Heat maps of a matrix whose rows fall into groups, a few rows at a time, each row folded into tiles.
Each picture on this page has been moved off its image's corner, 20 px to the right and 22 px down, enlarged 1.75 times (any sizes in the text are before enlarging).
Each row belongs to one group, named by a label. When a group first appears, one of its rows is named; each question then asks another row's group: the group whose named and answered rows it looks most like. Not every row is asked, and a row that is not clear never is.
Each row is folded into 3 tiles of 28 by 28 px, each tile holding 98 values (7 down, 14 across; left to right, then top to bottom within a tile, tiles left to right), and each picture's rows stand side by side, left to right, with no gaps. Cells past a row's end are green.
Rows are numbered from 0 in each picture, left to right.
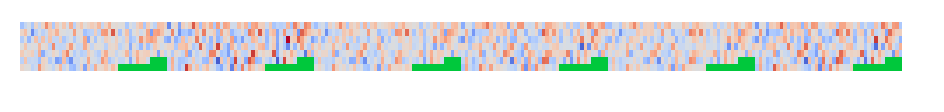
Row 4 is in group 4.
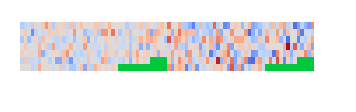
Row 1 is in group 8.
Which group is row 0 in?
4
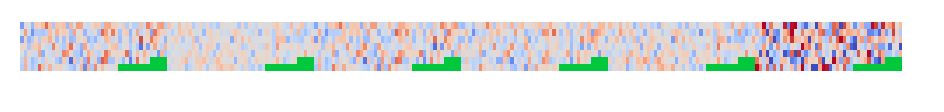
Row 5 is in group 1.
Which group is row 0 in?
4
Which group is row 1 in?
8
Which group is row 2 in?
4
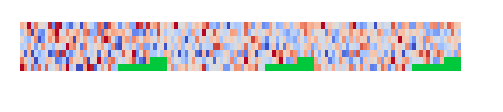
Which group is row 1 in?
1
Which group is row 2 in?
1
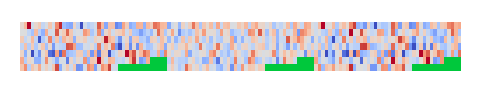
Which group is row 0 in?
1
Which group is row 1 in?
4
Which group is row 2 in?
1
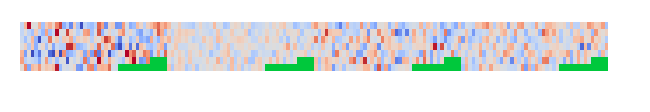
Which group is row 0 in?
1
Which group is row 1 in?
8
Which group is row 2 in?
8
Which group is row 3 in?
4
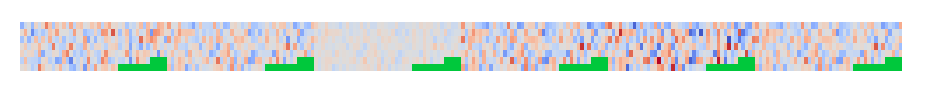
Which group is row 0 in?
4
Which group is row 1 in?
8
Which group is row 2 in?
8
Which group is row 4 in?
8
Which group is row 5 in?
8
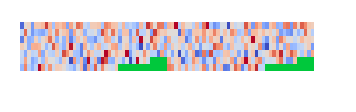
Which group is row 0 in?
4
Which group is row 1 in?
1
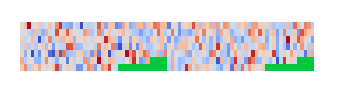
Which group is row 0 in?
1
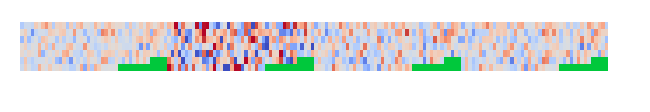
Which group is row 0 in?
4
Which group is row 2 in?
4
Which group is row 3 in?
4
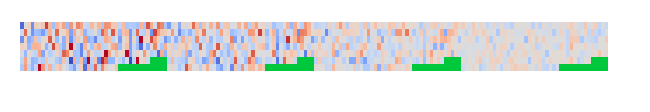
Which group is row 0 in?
4
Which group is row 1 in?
4
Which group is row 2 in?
4
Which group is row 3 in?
8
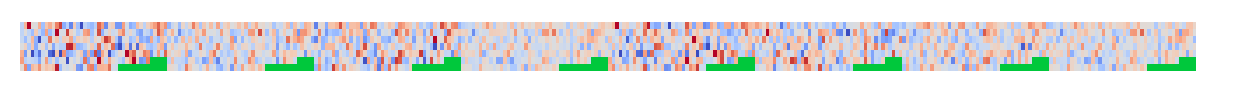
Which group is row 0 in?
1
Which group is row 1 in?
4
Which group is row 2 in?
4
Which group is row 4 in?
1
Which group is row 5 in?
8
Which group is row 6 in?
4
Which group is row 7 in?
4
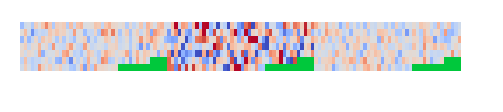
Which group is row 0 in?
4
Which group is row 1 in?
1
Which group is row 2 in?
8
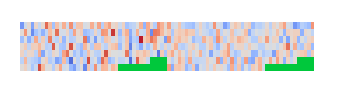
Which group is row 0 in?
4
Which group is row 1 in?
8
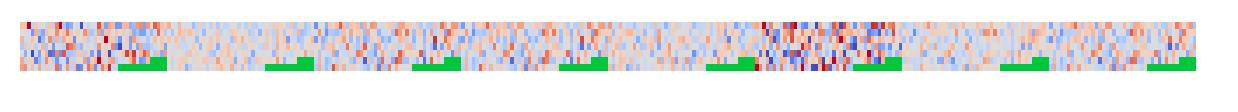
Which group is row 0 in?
1
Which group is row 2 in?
4
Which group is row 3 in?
4
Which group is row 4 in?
8
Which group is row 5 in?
1
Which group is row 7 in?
4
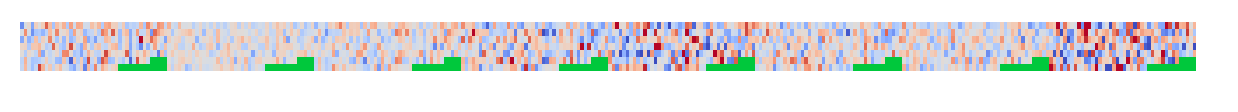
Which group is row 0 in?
4
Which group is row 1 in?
8
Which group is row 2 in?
4
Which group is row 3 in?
8
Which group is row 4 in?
1
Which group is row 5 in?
8
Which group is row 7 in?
1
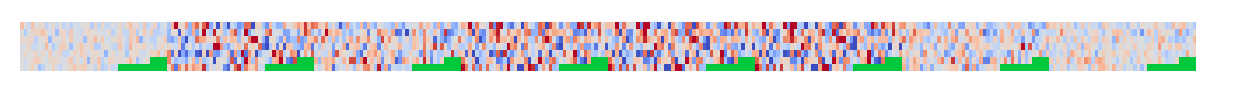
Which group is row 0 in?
8
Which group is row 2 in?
8
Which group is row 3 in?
1
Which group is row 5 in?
1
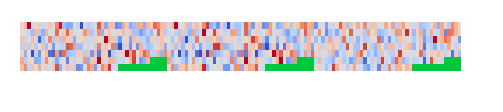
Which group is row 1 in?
1
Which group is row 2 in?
4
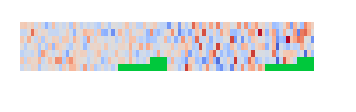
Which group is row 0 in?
8
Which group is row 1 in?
4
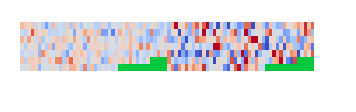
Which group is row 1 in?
1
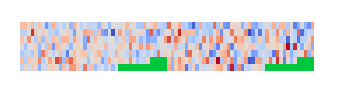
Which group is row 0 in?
8
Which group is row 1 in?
8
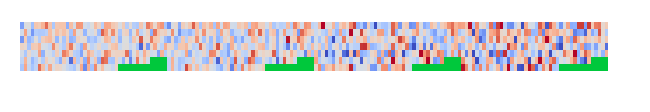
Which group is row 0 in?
4
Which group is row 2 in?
1
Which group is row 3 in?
1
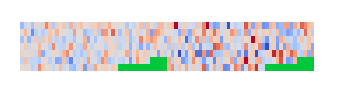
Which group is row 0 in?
4
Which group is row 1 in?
1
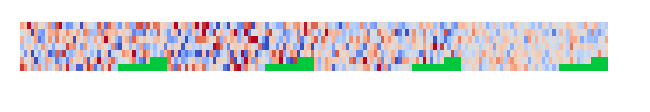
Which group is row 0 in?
1
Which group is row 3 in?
8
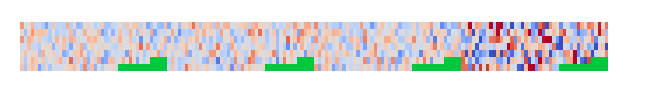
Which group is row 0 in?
8
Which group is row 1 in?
4
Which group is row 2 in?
8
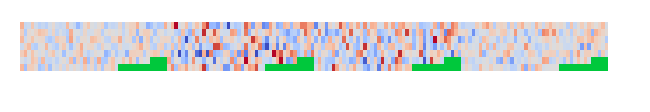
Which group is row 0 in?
8
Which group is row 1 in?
1
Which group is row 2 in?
4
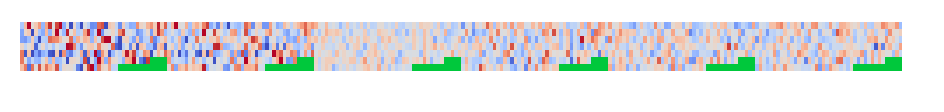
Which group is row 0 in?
1
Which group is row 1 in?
1
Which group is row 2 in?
8
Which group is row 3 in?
4
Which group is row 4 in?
8
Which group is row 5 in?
4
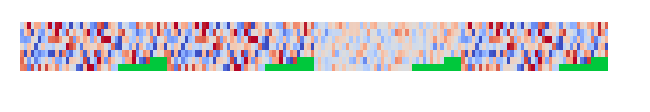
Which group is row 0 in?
1
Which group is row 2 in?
4
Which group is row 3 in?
1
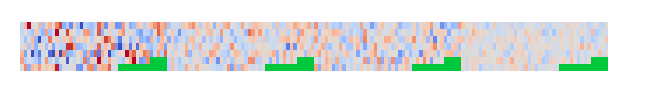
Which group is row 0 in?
1
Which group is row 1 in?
4
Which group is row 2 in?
8
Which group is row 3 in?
8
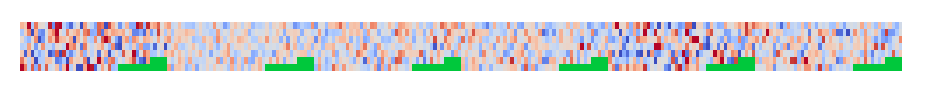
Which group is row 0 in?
1
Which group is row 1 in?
8
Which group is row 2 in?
4
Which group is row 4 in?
1
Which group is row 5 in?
8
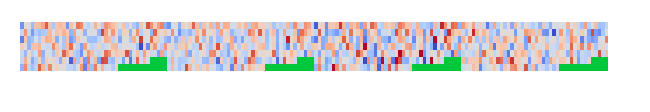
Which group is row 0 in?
4
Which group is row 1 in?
4
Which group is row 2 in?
4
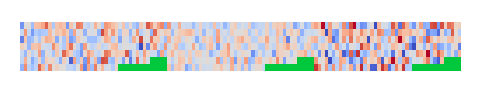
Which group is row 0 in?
4
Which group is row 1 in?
8
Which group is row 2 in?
1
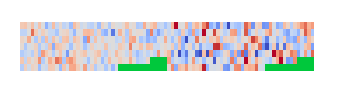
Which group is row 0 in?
8
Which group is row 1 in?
1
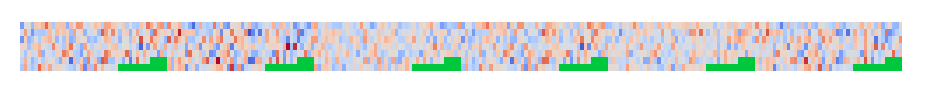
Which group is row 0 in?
4
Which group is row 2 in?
8
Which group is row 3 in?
4
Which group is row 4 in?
4
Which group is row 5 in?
8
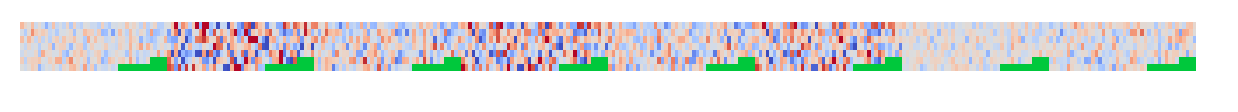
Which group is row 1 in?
1
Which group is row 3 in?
1
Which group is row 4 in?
8
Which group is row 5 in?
1
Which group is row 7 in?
4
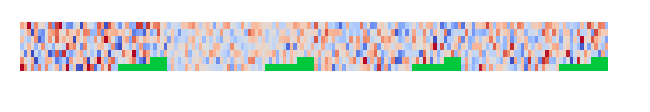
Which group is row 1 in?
4
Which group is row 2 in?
8
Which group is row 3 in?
4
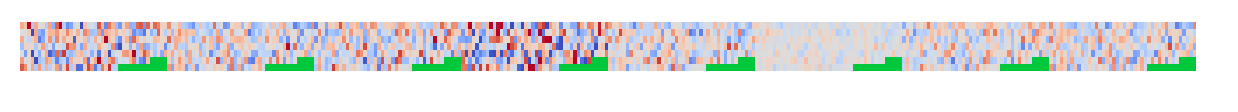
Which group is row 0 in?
1
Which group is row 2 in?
4
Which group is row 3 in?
1
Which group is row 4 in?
8
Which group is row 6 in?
4
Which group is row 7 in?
8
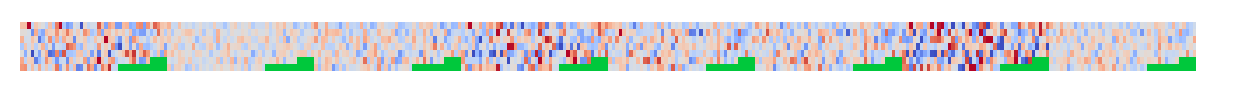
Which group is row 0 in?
1
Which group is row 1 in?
8
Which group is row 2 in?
8
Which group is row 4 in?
8
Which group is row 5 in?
8
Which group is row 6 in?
1
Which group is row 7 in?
8
